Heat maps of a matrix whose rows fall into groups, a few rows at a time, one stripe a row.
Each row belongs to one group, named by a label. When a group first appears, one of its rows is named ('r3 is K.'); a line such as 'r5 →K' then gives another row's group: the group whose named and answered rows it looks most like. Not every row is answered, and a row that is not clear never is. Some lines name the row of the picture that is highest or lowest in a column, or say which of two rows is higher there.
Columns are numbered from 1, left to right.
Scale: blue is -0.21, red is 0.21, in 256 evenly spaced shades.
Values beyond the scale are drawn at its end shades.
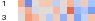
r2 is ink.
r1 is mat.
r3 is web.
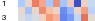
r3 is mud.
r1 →web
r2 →mud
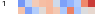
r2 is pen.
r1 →mud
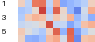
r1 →web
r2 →web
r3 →ink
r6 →pen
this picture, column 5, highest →4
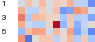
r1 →ink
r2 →mud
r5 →ink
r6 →mat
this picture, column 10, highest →2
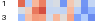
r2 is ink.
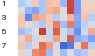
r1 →pen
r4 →pen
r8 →web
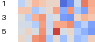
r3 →mud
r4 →ink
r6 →web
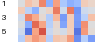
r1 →web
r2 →pen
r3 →web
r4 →web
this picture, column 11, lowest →6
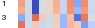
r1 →pen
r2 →pen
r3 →web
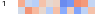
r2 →web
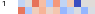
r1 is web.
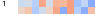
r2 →pen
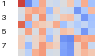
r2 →web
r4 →mat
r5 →ink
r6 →mud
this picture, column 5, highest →7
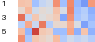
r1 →pen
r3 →mat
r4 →ink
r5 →mat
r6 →mat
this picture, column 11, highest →1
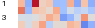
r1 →mat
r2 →mat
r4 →ink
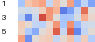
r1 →ink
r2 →mud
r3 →mud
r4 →pen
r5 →pen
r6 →mat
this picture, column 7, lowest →2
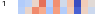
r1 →web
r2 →web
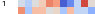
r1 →mud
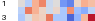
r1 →mud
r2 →ink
